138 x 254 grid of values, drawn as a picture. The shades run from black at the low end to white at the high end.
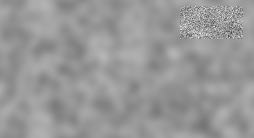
Slope: none. Odd patch: rougher, in the top right. Mirror symmetry: none. Histogram: heavy tails on both sides. Roughest part: top right.
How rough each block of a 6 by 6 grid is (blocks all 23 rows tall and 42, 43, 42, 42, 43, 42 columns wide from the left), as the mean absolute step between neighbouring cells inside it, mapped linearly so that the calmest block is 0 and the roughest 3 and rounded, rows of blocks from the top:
0 0 0 0 3 3 | 0 0 0 0 3 3 | 0 0 0 0 0 0 | 0 0 0 0 0 0 | 0 0 0 0 0 0 | 0 0 0 0 0 0
